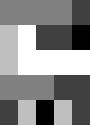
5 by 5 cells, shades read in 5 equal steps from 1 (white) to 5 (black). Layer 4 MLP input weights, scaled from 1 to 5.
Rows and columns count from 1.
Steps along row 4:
same same up same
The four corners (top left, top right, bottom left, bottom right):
3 4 4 4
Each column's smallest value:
2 1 1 1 1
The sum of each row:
16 16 6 17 17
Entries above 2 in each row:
5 3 0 5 3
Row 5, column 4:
2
